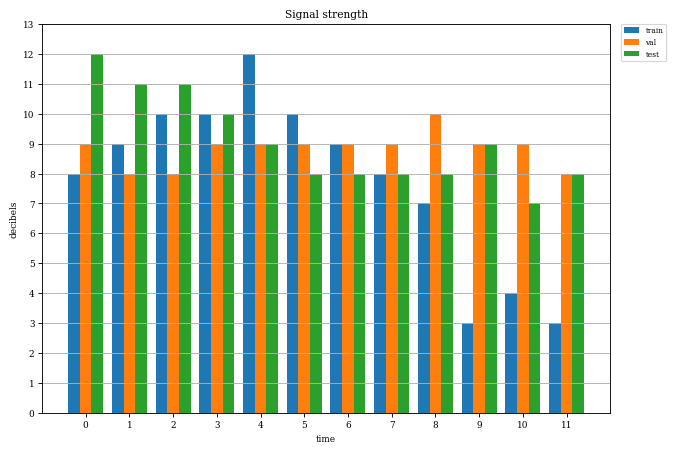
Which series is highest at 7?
val
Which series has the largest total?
test
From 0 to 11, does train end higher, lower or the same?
lower
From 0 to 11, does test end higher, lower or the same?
lower
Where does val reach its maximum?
8
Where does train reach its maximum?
4
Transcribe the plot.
Title: Signal strength
x-axis: time, ticks 0 1 2 3 4 5 6 7 8 9 10 11
y-axis: decibels, ticks 0 1 2 3 4 5 6 7 8 9 10 11 12 13
Legend: train, val, test
Values:
train: 8 9 10 10 12 10 9 8 7 3 4 3
val: 9 8 8 9 9 9 9 9 10 9 9 8
test: 12 11 11 10 9 8 8 8 8 9 7 8
